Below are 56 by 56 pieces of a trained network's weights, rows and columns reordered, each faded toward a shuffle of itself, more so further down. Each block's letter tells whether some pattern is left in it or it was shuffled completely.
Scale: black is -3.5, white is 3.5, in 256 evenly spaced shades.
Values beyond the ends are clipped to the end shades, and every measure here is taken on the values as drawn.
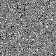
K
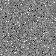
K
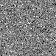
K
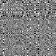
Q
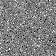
K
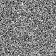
K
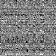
Q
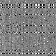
Q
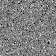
K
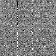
Q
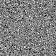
K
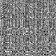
Q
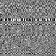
Q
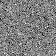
K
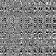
Q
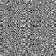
Q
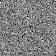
K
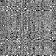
Q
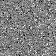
K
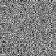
Q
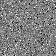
K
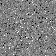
K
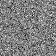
K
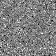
K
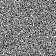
K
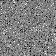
K
